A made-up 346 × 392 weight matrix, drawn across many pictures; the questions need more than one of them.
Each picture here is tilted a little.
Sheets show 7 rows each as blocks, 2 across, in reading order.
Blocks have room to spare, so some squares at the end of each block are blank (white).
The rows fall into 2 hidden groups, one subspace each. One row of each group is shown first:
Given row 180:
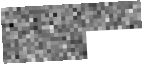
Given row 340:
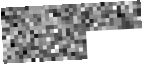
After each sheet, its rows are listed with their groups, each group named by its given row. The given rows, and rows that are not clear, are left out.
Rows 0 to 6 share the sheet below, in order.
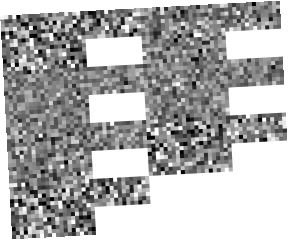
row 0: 180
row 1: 180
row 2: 340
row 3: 180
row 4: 340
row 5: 340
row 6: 180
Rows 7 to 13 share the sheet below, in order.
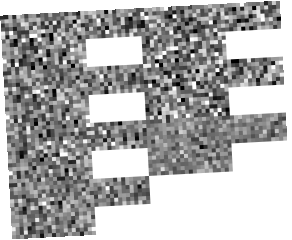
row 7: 180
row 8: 340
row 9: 180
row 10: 180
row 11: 180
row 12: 180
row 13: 180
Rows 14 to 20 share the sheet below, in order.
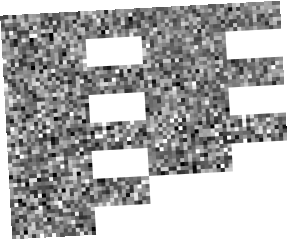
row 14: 180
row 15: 340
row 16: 340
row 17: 180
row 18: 340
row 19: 340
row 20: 180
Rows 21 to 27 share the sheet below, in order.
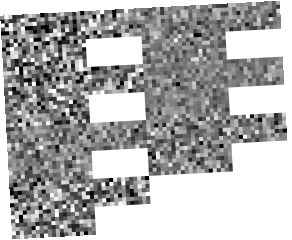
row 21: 340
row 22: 180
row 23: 180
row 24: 180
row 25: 180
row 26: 340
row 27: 340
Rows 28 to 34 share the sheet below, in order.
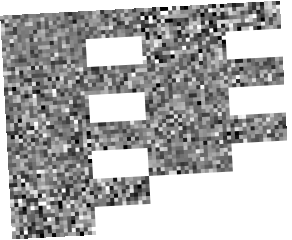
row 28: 340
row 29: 340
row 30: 180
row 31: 340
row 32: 340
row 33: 340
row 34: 180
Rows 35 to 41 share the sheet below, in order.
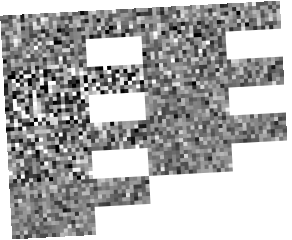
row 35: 180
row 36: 180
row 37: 340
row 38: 180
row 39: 180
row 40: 180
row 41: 180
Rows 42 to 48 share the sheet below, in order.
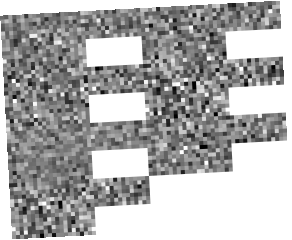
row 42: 180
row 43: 180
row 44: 340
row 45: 180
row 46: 340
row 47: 180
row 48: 180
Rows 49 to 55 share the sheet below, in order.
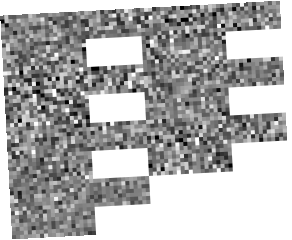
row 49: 340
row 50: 340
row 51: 180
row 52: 340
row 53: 340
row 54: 180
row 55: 340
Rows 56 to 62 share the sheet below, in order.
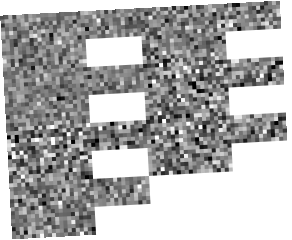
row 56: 180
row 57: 340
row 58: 180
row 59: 180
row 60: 340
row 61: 180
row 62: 180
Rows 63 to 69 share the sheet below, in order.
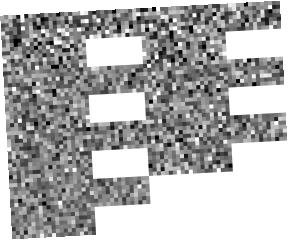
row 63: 180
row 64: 180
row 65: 180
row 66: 340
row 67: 340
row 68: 180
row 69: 180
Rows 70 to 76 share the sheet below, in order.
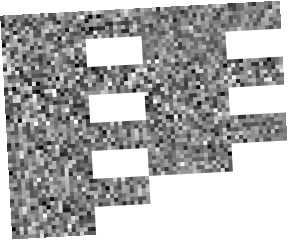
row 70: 340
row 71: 180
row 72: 180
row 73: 340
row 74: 180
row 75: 340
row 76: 180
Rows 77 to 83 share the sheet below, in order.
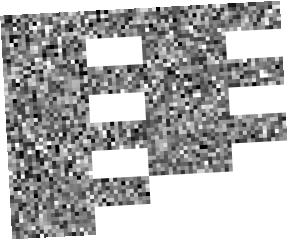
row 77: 340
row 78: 180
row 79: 340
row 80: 340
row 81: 180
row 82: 180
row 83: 340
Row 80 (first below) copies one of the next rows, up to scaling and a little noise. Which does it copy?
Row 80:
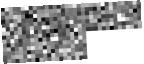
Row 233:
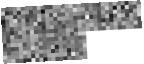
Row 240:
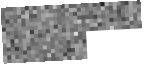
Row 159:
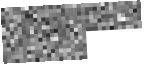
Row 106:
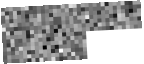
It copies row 159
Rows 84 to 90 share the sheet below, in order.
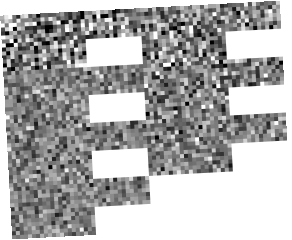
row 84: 340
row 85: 180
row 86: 180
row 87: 340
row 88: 340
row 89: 180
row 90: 340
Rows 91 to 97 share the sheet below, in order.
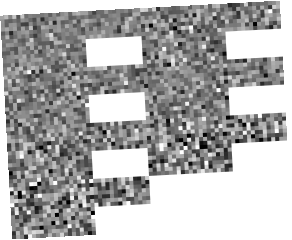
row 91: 180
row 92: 180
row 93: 340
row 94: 340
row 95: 180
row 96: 180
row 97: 340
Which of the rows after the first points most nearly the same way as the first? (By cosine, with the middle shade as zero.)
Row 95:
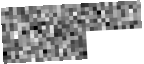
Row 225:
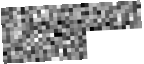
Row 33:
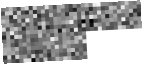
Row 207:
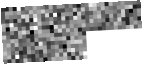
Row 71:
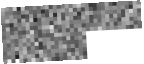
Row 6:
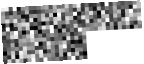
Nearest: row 6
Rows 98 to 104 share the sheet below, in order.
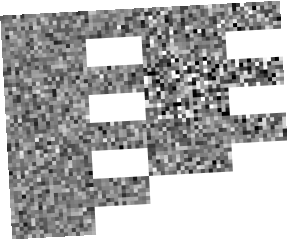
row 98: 180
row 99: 340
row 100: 180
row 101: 340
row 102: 180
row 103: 340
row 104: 340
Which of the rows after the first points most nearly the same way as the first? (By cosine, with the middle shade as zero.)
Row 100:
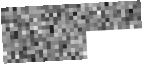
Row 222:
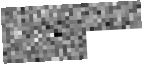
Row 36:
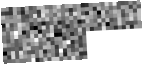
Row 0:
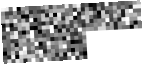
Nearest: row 222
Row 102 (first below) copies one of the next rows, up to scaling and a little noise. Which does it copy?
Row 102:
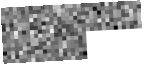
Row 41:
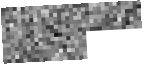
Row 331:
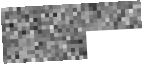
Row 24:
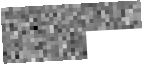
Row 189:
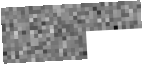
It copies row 189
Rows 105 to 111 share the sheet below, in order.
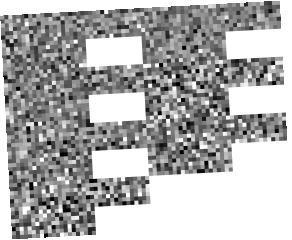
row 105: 340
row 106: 340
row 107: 340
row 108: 180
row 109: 180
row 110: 180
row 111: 180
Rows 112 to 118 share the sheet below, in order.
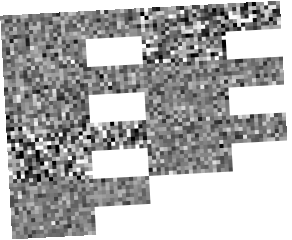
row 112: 340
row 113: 340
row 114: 180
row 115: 340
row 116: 180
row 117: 340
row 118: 340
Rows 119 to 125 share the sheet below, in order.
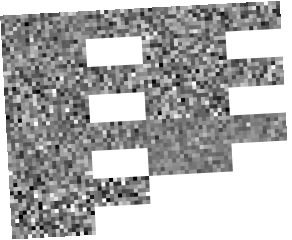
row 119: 340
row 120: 340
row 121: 180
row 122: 180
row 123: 180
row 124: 180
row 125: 340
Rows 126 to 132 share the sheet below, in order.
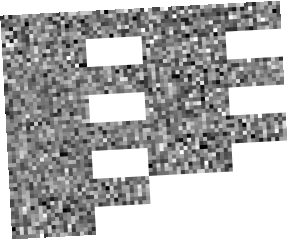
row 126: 340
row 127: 340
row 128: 340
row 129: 340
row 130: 180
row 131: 180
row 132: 180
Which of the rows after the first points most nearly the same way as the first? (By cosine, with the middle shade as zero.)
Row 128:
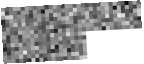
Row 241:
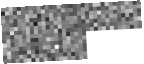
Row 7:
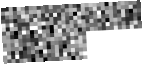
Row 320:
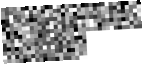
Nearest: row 320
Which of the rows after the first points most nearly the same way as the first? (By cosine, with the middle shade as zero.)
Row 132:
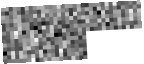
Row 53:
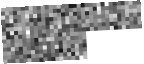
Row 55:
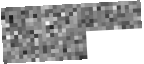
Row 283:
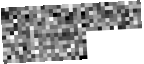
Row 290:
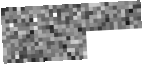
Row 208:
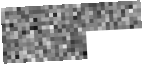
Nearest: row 208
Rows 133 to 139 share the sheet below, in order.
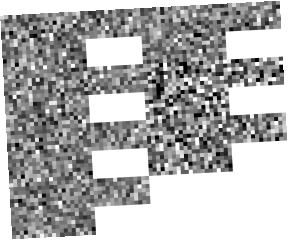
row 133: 180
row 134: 180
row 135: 340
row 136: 180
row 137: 180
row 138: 180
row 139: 180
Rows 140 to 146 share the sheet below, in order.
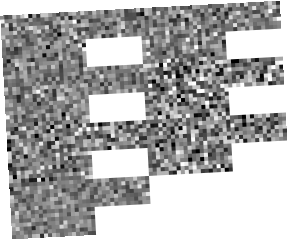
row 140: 340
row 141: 340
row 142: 180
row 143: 180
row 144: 340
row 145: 340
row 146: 340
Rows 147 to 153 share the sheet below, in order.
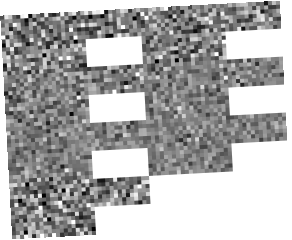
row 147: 340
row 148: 340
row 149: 340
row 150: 340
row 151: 340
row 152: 180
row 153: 180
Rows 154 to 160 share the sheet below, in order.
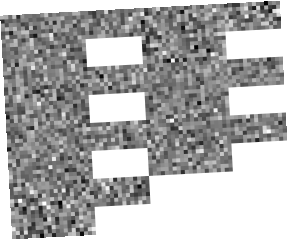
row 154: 180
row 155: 340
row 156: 180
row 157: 340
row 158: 340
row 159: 340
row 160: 180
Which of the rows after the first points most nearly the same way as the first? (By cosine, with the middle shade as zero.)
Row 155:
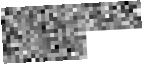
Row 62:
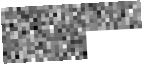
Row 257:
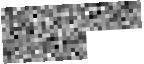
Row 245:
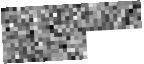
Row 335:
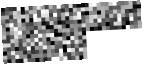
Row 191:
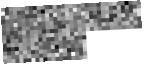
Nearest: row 191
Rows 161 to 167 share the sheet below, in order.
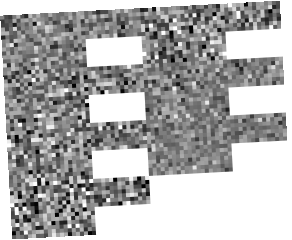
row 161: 340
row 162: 180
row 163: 340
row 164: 180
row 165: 340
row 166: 340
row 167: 340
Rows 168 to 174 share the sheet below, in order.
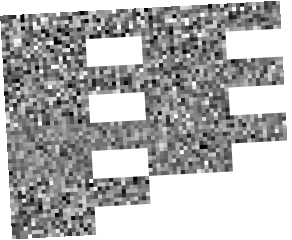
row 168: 180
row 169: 340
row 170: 340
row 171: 180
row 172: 180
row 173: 180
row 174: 340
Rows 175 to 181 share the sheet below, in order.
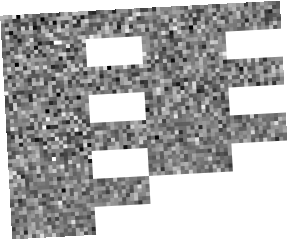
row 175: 180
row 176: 180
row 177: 340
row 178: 180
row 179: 340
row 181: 180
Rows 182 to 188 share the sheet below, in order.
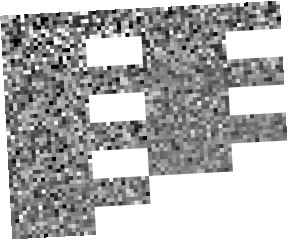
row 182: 180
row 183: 340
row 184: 340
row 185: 340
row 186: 340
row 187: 340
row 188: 340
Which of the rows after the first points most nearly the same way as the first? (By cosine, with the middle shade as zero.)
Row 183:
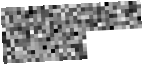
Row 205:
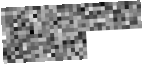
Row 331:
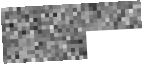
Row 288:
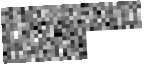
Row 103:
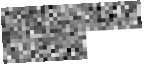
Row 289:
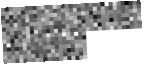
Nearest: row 103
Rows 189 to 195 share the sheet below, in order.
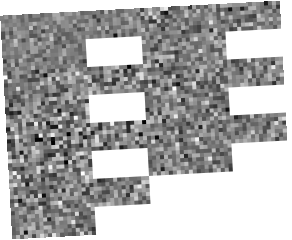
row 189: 180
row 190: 340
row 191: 340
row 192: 180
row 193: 340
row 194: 180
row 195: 180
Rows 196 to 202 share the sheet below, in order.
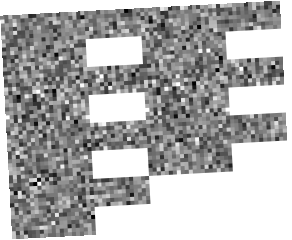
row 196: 340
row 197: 340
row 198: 180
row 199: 180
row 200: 340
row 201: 180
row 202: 340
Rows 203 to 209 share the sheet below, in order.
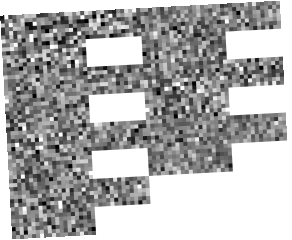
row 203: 340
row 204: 180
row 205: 340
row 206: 180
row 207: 180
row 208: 180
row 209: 180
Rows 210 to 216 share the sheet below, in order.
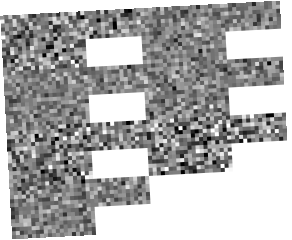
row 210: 340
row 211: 180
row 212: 340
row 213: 340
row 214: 340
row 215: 340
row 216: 340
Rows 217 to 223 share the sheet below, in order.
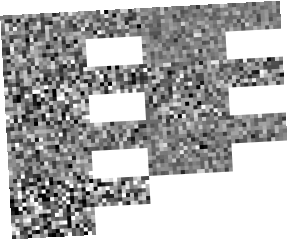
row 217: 340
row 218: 180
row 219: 180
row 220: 340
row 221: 180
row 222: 180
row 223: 340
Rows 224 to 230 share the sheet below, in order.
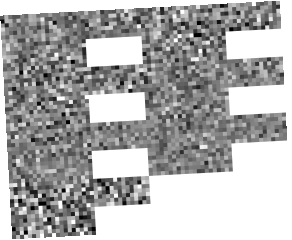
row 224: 340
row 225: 180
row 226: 180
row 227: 340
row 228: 340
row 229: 180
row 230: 180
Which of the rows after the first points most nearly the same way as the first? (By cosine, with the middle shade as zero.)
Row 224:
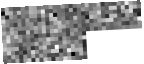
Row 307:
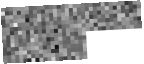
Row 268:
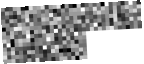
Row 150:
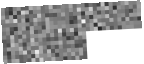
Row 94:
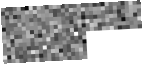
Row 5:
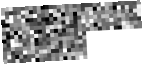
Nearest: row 94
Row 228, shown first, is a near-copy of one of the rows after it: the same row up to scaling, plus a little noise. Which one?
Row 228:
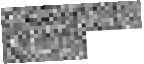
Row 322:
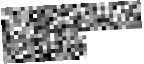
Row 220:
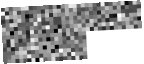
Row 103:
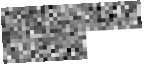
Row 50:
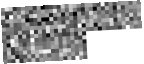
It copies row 50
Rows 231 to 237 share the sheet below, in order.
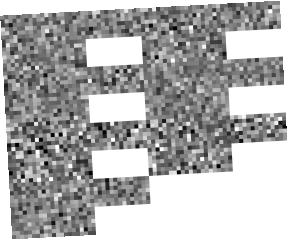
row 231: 340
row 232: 180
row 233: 340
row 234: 180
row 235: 180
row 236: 340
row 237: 340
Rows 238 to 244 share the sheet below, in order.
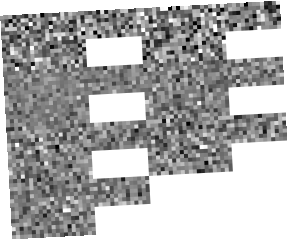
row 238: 340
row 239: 340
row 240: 340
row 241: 340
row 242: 180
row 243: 180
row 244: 180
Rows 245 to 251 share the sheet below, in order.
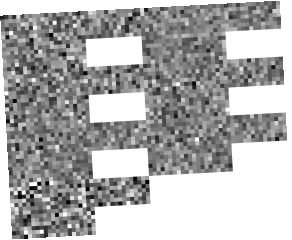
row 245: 180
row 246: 340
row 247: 340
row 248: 180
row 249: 180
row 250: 180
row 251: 340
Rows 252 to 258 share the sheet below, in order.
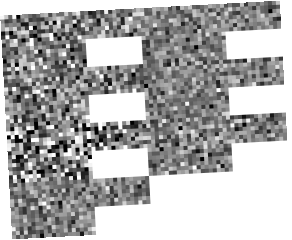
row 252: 180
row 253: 340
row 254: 180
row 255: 340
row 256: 340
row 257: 340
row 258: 180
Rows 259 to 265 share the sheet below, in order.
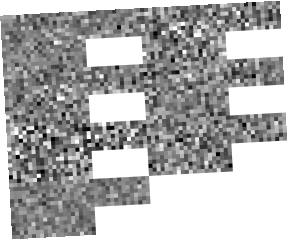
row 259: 180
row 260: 180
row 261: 180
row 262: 340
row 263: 340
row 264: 180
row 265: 180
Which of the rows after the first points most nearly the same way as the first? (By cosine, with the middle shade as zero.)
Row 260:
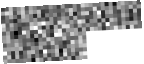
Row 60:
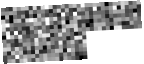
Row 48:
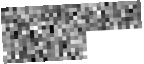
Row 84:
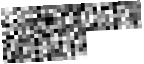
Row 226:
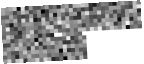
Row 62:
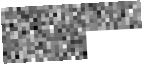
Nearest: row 48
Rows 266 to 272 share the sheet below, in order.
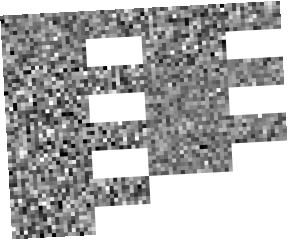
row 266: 340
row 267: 340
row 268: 340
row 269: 340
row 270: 180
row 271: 180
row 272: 180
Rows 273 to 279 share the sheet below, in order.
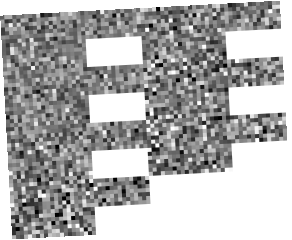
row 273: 340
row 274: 180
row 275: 180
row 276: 340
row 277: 180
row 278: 340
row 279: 340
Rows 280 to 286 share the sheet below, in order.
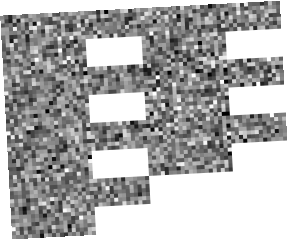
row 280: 340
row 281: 340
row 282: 340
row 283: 340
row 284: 340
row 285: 340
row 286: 180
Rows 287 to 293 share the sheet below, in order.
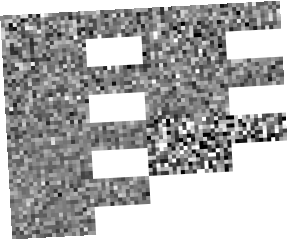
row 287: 340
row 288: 180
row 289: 340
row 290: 180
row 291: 340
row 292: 180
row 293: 340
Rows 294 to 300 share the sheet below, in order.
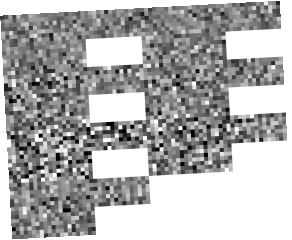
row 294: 180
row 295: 340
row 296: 340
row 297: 180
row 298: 340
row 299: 340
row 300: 180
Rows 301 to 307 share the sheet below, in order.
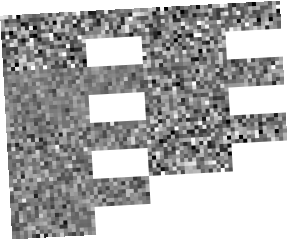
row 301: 180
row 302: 180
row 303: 180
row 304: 180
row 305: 180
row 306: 340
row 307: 340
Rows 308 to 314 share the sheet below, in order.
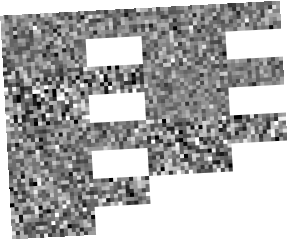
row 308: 340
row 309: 180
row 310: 180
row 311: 340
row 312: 180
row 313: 180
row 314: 340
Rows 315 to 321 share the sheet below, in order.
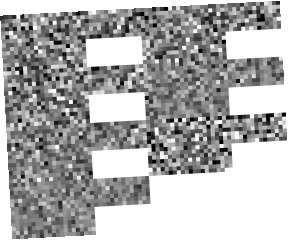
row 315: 180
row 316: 340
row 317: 180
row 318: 340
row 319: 180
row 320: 340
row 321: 180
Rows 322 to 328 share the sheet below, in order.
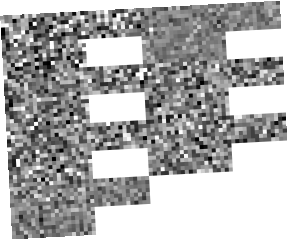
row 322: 340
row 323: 340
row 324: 340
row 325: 340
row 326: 340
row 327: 180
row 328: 340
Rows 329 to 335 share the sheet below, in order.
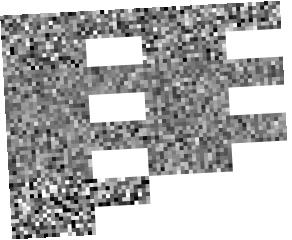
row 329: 340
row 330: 340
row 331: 180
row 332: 180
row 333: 340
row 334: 180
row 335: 180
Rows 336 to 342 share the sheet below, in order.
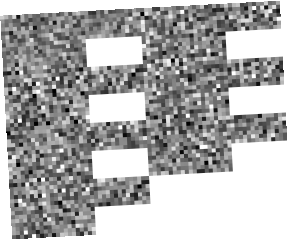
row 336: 180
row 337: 340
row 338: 180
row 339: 340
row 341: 180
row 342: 180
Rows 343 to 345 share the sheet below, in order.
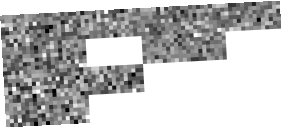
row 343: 340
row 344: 180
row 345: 180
